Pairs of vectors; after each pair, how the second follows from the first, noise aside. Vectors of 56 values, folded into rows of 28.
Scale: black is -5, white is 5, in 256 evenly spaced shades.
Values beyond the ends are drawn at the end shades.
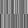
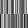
scaled up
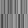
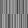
shuffled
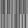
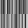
scaled up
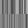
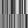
scaled up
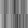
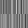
shuffled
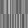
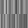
shuffled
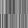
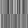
shuffled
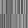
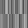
shuffled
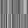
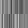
shuffled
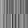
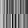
scaled up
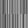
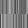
shuffled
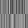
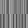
shuffled
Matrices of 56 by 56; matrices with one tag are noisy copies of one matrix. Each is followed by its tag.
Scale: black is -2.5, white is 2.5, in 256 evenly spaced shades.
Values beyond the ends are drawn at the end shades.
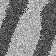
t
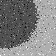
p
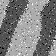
t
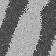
t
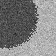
p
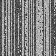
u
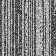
u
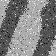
t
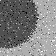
p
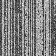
u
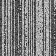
u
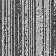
u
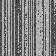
u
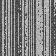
u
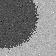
p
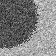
p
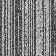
u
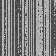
u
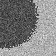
p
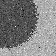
p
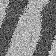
t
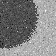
p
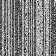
u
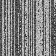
u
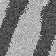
t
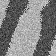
t
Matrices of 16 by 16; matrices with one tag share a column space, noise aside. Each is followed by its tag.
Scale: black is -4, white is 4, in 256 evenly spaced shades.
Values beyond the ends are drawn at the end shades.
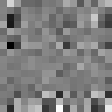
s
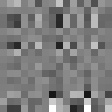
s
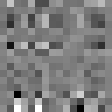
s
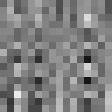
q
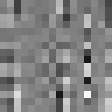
q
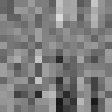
q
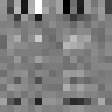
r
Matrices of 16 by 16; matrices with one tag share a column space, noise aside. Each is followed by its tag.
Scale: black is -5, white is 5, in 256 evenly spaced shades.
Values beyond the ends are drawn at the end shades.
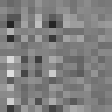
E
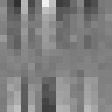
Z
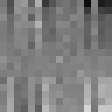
Z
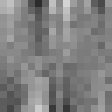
Z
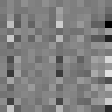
E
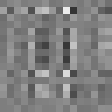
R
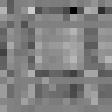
R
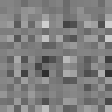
E
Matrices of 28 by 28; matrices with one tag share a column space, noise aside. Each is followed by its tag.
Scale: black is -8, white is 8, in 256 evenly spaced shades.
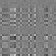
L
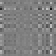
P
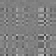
L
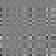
L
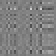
P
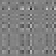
P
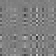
L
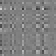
P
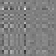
P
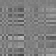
L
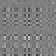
L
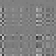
L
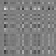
P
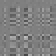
L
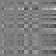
P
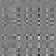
L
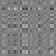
P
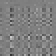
L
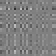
P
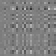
P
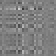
P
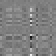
L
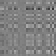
P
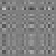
P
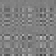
L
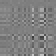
L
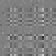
L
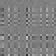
L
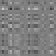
P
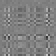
L
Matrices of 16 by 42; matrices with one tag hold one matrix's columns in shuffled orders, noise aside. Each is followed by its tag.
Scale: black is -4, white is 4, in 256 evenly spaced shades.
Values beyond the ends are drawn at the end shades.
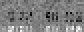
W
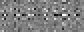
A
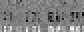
W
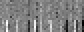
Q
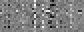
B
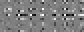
A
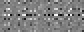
A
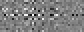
A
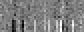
Q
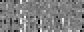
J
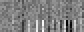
Q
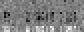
W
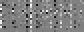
B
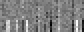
Q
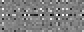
A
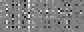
B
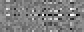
A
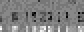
W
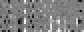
J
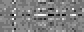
A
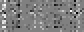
B
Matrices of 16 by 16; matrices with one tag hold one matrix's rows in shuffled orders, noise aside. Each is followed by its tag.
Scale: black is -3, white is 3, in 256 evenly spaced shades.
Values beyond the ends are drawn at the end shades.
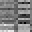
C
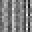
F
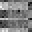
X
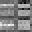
C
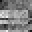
X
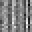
F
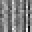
F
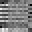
X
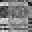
X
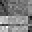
X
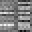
C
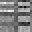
C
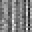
F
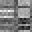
C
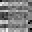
X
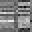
C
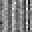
F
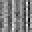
F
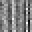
F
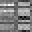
C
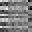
X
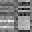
C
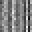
F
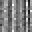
F
